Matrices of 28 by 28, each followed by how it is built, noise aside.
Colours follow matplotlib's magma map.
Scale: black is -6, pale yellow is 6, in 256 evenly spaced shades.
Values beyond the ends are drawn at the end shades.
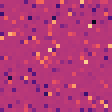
sparse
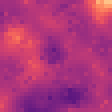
smooth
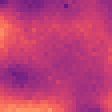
smooth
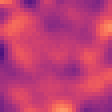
smooth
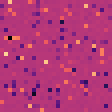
sparse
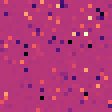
sparse
